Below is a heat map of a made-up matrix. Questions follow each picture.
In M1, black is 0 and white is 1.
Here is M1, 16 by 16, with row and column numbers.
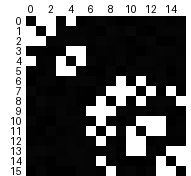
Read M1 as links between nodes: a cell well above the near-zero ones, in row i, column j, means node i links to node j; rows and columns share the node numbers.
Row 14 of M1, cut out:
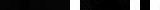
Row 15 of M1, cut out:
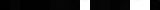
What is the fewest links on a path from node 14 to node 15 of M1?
1
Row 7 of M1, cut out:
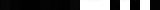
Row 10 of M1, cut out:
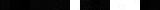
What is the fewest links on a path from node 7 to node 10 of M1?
1
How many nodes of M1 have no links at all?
0
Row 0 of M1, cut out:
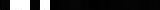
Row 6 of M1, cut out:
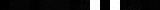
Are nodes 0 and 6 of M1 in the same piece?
no
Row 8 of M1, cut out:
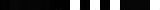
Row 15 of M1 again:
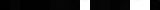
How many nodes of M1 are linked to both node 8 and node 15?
0
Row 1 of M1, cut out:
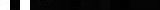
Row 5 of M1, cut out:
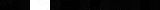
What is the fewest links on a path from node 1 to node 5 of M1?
3
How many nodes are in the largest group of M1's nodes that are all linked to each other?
3
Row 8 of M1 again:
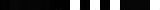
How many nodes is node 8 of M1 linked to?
4
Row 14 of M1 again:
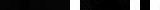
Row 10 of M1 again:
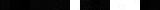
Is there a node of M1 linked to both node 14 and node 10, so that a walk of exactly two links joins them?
yes
